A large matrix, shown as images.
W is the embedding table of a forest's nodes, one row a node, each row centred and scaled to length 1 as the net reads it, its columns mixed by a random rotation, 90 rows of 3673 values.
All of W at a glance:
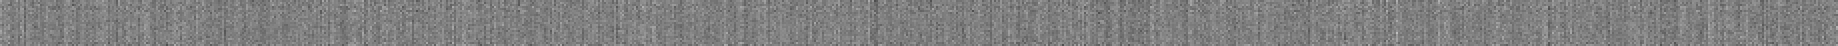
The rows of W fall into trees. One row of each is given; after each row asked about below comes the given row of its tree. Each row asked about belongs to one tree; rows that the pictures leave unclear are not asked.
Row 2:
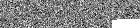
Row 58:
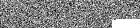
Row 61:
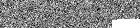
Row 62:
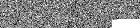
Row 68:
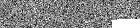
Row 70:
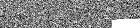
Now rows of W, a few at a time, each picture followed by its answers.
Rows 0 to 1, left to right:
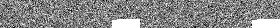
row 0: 68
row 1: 61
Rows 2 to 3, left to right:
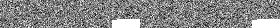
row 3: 61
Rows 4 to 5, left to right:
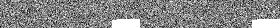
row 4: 58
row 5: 68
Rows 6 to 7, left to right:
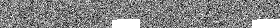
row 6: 61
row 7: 70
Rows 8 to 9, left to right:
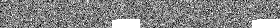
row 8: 61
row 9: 68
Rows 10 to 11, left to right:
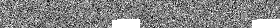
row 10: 61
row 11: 68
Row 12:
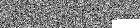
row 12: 2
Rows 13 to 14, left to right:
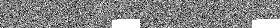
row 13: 62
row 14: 2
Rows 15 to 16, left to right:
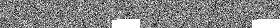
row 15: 2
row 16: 62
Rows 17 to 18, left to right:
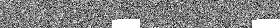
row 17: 70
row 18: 2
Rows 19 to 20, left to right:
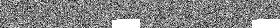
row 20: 61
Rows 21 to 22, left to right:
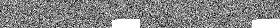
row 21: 61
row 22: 58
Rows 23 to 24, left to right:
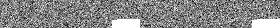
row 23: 61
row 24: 68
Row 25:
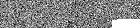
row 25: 62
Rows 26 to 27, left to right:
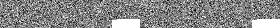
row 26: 62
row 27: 58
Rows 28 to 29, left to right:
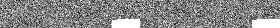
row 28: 70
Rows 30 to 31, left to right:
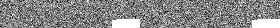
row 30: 61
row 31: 62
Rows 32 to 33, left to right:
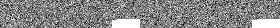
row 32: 61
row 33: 62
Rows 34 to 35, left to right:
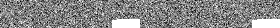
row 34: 2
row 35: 58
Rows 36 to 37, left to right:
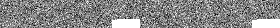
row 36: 61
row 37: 58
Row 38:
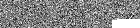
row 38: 2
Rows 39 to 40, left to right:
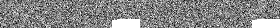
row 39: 62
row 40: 61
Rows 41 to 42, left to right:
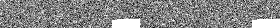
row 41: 70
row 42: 68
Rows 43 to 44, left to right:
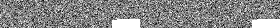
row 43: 2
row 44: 62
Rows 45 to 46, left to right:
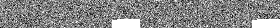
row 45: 70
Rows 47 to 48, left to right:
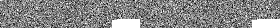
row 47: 62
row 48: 68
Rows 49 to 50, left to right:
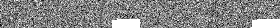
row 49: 2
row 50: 62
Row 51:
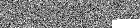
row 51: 2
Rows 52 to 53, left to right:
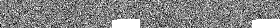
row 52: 62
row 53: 58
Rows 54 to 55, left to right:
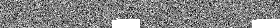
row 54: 2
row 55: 58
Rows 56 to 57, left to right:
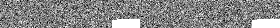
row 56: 2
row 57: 70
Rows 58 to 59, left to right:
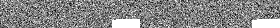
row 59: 2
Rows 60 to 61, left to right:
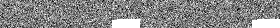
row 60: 68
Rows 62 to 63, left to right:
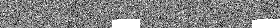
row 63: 70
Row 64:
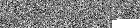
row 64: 2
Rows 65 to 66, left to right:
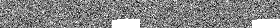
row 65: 70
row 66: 61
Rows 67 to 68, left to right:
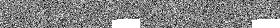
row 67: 70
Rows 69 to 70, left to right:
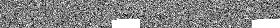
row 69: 2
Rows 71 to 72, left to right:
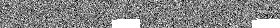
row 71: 61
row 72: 2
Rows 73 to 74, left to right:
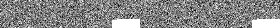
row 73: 2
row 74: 58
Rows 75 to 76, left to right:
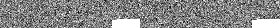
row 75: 70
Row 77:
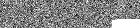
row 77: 61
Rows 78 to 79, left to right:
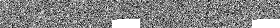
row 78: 70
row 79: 70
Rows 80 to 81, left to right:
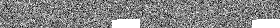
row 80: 68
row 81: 58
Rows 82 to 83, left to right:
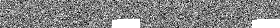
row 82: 70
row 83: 61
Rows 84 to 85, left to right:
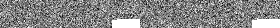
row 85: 2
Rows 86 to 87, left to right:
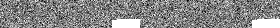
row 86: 2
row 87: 61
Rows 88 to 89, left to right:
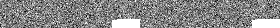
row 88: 62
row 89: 61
